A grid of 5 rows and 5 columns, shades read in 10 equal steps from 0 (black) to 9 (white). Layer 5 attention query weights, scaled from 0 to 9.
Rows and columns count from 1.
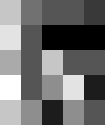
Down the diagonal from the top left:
7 3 7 8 3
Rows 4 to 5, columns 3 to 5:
5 8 1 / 1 5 3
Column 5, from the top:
2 0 3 1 3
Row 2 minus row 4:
-1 0 -5 -8 -1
